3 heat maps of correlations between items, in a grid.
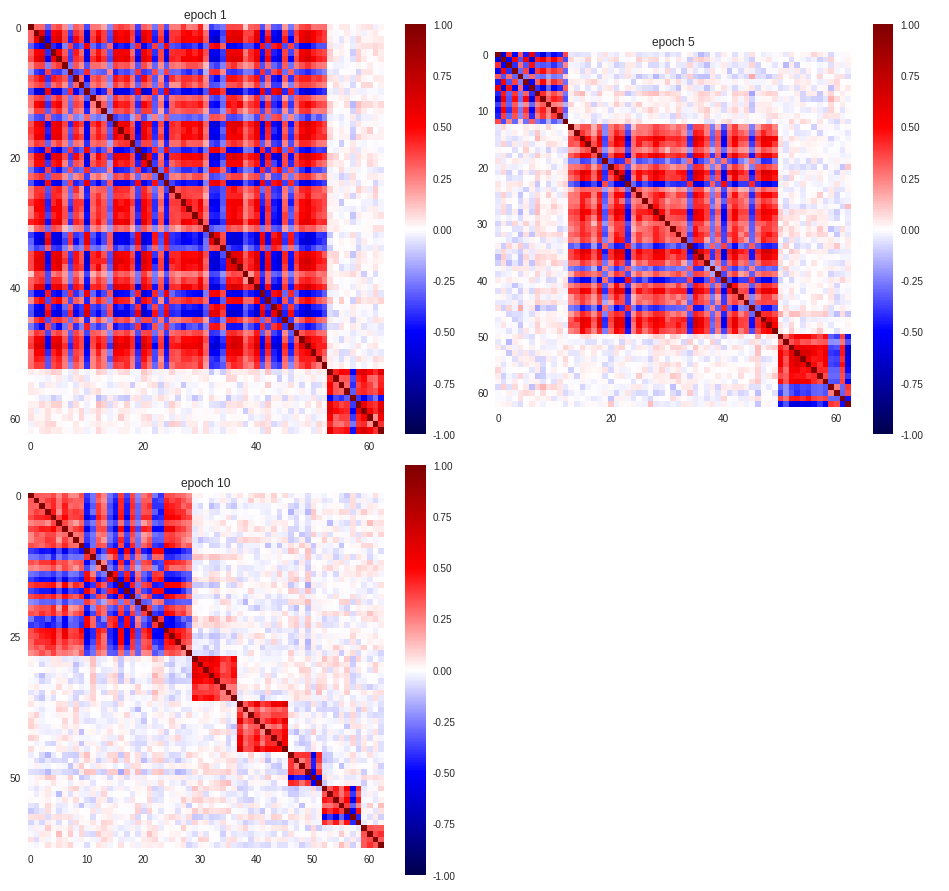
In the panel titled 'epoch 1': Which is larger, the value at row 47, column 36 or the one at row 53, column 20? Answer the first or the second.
the first
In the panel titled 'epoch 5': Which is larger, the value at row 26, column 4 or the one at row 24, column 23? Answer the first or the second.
the first
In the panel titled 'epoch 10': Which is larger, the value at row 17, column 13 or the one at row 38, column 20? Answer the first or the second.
the second
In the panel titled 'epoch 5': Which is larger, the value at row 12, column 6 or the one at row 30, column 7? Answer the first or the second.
the first
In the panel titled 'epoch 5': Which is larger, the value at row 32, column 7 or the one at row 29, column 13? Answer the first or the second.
the second
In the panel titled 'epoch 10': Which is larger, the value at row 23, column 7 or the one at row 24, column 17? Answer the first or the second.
the first
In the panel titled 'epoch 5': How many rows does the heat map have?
63
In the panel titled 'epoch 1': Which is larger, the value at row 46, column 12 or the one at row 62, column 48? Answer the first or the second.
the second
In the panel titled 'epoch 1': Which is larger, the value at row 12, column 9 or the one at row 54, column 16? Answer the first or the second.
the first
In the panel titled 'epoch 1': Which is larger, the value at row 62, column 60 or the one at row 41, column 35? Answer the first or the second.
the first
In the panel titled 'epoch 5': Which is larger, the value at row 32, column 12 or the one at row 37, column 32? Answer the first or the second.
the second
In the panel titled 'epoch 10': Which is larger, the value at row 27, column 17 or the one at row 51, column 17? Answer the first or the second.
the second
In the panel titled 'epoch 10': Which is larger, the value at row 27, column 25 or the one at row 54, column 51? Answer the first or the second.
the first
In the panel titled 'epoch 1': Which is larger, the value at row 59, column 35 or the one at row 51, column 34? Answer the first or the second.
the first
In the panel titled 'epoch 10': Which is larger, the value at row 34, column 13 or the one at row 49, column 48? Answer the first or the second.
the second
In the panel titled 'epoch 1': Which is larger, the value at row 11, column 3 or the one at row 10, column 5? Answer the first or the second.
the first
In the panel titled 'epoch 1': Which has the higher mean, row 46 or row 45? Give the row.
45
